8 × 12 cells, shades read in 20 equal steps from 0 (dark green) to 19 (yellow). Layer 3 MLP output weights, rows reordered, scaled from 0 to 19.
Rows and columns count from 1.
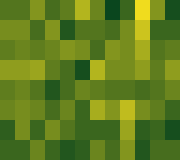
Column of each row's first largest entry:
10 10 10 7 2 9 9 9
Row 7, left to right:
3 9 4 9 6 4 4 4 12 3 4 1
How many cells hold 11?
4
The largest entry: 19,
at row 1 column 10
